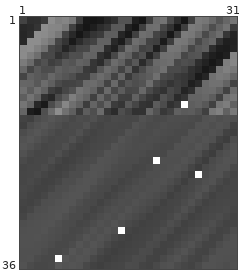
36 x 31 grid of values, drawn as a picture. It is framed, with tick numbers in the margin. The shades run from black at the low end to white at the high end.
Seam: horizontal, 40% of the way down, the bottom part calmer. Calmest part: bottom right. Histogram: skewed, a long tail of high values. Mirror symmetry: none. Average level on the scale: 30%. Slope: none. Lone odd cells: 5, each higher than its neighbours.
